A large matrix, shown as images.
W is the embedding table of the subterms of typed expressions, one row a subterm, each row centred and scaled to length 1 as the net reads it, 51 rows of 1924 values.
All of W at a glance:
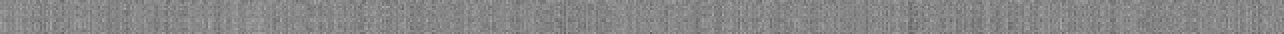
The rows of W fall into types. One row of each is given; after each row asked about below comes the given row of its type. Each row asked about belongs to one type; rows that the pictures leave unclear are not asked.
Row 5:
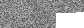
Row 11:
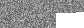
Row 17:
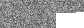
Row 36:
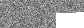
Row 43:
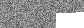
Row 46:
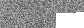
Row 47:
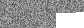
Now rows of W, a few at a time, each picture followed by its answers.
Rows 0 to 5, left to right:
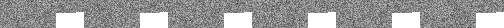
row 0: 5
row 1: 36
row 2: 5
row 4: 5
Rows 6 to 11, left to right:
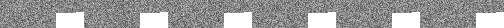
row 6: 17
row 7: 46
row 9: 43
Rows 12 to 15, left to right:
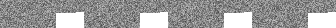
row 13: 43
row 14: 47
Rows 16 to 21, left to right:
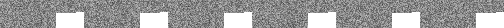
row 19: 46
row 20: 43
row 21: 11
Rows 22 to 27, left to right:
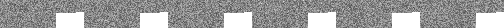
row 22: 43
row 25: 47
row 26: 36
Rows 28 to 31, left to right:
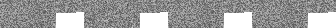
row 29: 11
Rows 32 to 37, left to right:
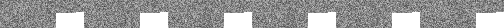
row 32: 47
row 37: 17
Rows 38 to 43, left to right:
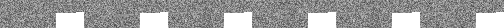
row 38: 11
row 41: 17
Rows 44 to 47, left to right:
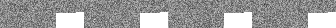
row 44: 43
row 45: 17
